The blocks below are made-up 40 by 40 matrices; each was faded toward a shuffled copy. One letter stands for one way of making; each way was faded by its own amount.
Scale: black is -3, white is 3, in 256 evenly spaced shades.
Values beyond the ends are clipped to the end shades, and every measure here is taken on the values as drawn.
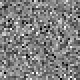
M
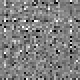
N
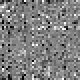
N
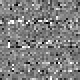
N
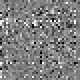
N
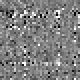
N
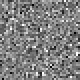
M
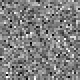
M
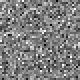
M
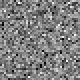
M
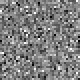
M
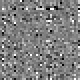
N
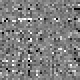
N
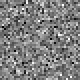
M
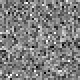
M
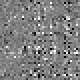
N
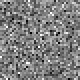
M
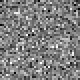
M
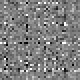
N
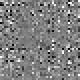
N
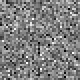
M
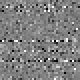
N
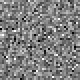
M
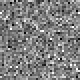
M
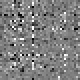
N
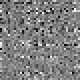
N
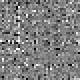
N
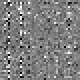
N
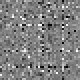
N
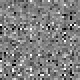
N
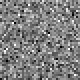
M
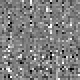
N
